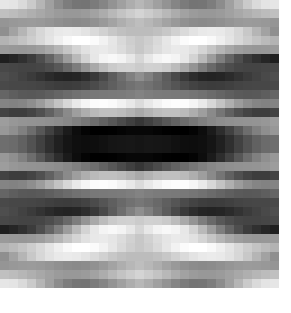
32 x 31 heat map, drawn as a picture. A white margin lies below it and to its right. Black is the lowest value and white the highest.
It mirrors both left to right and top to bottom. No overall slope runs across the table. The grain runs across in streaks.
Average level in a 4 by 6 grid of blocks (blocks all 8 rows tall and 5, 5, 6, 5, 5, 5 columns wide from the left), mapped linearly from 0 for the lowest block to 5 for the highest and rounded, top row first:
3 4 5 5 4 3 / 0 0 1 1 0 0 / 0 0 1 1 0 0 / 3 4 5 5 4 3
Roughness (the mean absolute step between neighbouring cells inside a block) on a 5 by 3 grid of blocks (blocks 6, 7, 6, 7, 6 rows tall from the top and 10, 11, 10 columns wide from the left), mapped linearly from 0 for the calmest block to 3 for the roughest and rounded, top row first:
1 0 1 | 2 3 2 | 1 1 1 | 2 3 2 | 1 0 1
